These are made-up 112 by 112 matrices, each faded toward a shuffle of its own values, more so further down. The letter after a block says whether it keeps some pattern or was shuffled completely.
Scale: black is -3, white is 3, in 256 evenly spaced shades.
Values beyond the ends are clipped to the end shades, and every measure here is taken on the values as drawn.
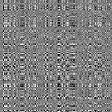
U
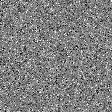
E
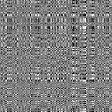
U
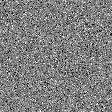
E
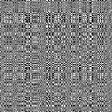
U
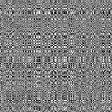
U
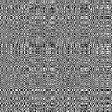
U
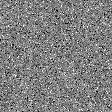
E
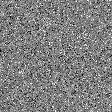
E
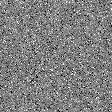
E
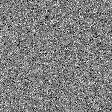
E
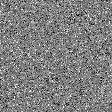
E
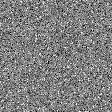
E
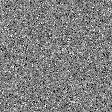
E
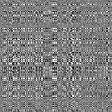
U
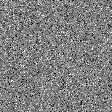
E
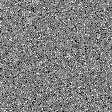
E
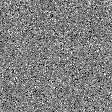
E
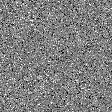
E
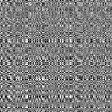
U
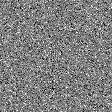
E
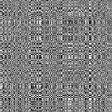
U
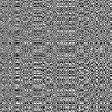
U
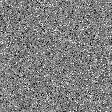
E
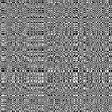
U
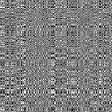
U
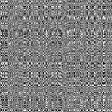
U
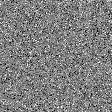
E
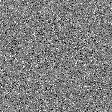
E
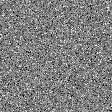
E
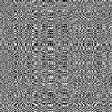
U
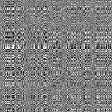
U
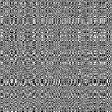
U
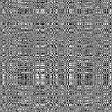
U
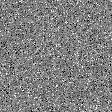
E
